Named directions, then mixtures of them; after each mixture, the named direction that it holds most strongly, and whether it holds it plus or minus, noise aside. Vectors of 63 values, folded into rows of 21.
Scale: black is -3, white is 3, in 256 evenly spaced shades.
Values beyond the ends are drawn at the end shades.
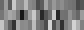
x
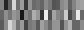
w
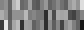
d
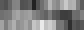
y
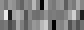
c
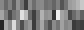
x, minus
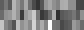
x, plus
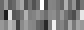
c, minus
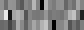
c, plus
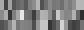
x, minus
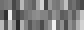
c, minus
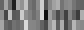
w, minus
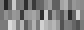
w, plus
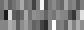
c, minus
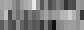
y, minus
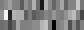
c, plus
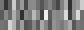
w, plus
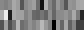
c, plus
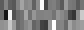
c, minus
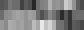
y, plus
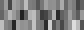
x, plus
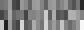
d, minus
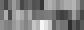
y, plus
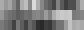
y, minus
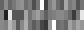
c, minus
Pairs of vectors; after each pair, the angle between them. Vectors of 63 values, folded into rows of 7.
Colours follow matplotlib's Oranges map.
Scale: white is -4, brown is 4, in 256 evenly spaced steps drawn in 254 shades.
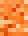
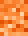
nearly opposite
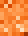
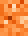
orthogonal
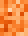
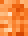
partly opposed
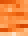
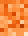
partly aligned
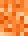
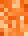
partly opposed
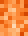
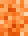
nearly opposite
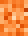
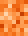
orthogonal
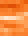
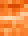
nearly parallel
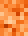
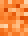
partly opposed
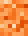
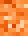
nearly opposite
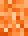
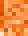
partly opposed
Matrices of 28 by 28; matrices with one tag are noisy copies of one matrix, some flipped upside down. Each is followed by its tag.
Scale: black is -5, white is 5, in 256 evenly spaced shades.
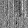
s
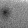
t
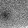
t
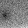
t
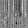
s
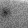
t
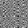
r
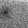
t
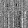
s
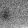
t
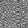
r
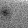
t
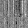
s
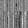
s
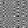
r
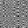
r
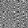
r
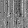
s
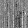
s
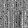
s
